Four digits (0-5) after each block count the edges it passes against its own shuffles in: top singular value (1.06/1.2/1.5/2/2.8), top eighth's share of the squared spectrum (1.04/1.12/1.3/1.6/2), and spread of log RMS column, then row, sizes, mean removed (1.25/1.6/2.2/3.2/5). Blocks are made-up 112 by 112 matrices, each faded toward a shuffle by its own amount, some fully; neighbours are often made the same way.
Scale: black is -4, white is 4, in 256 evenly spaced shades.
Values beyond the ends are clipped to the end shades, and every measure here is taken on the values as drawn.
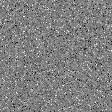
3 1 0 0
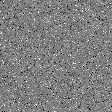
0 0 0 0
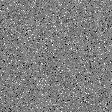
0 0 0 0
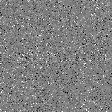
3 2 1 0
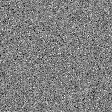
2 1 0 0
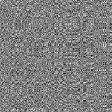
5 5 3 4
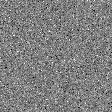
0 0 0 0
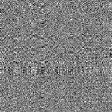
4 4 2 3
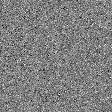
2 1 0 0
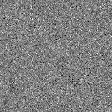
3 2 0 1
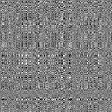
5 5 4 4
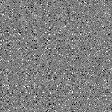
4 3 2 2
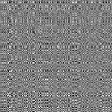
5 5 4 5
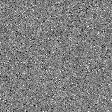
0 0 0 0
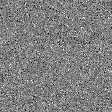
2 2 0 0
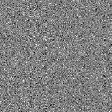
4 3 2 2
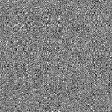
4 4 2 2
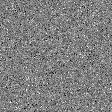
0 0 0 0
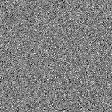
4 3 1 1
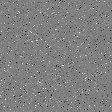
0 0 0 0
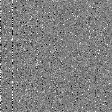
3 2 3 0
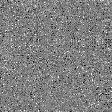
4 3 1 1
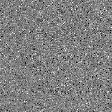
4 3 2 1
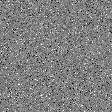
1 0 0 0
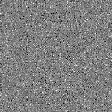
4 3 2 1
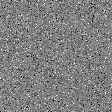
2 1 0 0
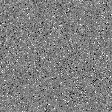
2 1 0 0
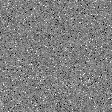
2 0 0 0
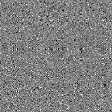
4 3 2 2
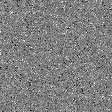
2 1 0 0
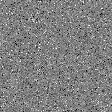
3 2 0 0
